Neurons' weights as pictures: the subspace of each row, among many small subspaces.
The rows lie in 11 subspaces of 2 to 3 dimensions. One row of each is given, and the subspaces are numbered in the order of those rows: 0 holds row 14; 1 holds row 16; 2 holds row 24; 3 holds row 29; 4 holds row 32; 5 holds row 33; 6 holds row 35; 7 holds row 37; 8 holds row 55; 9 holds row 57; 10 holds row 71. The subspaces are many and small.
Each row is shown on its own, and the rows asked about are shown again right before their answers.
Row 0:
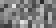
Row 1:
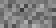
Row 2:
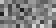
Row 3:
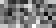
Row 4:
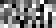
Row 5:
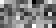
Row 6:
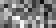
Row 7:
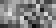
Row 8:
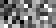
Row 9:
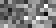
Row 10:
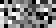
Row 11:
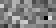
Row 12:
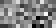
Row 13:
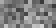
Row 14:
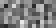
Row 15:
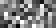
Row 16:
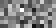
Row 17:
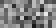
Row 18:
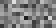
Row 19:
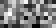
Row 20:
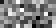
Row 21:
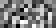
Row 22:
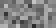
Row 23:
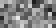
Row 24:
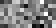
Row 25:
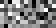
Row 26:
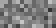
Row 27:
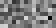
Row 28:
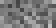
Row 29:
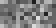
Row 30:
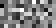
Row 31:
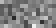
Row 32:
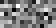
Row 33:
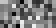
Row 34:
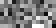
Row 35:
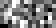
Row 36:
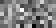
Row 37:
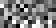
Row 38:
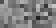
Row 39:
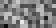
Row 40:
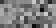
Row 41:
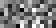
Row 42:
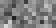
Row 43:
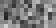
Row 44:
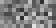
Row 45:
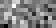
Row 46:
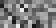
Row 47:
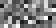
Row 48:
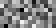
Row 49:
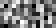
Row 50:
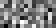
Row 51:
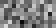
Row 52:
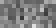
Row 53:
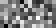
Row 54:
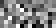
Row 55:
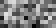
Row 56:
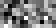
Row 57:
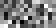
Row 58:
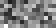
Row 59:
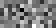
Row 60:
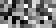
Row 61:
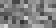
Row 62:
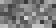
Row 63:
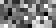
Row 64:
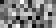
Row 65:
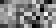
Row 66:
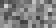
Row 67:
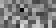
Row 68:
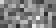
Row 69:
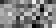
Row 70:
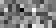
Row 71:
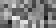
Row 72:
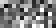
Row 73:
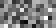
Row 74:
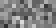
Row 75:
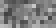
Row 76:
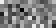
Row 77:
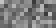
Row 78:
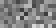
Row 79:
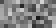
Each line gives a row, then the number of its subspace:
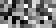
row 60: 2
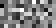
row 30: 4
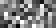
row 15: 9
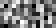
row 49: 0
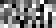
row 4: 0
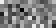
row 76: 4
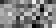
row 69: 3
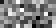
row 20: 9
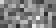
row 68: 9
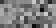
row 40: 3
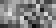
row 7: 3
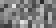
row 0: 6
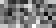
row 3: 8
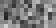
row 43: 9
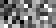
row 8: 5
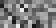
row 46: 7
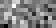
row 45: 6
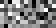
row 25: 4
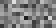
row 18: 4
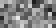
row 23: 8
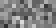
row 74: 5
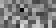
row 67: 7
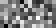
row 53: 5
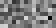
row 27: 1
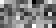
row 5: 8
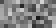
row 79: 9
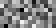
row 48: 4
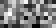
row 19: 8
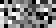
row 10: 4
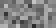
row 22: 9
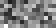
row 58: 8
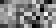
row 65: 3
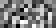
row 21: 2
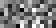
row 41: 1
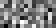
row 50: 2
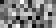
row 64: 5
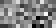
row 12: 2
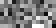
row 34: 2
